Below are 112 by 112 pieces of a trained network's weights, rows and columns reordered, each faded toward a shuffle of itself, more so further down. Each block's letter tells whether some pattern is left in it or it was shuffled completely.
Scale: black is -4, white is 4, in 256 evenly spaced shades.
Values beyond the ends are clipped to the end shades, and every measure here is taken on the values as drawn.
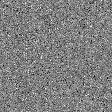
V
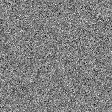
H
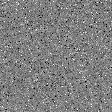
V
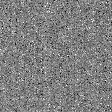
H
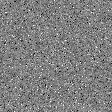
V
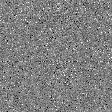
H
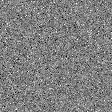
V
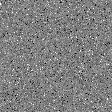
V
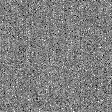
H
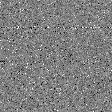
H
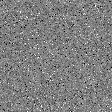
V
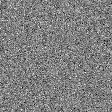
H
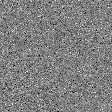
H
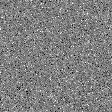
V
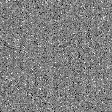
H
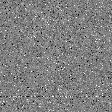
H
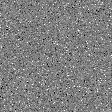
V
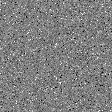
V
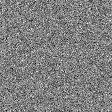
H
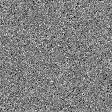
H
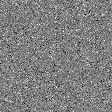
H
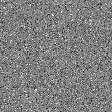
V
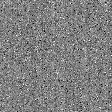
H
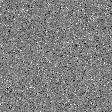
V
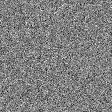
V
